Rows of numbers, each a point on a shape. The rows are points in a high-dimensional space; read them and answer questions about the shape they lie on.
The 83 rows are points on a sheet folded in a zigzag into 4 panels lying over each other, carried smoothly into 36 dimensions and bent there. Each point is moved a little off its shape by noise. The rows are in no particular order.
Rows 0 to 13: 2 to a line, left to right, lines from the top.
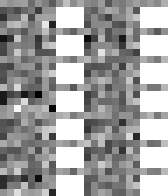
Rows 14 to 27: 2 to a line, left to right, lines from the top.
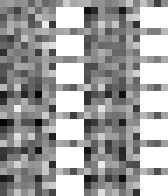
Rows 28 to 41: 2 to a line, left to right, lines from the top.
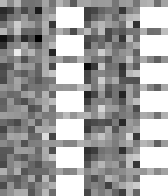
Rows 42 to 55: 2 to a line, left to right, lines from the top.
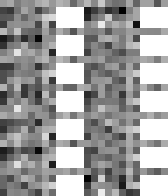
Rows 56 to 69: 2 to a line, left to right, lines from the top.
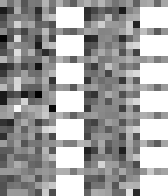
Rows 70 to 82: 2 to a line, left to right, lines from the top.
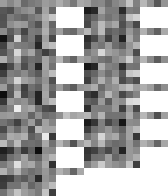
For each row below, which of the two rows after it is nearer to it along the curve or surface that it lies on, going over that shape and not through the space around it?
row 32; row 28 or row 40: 40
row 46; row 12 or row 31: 12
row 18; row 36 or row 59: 36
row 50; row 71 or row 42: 42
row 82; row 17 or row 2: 2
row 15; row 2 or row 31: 2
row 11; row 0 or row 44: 44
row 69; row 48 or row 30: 30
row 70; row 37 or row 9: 37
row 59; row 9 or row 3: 9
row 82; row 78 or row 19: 78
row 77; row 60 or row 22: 22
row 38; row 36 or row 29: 36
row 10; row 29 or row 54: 54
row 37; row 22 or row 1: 22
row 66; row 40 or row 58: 40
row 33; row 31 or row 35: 35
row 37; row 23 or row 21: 23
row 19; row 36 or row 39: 36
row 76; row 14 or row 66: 66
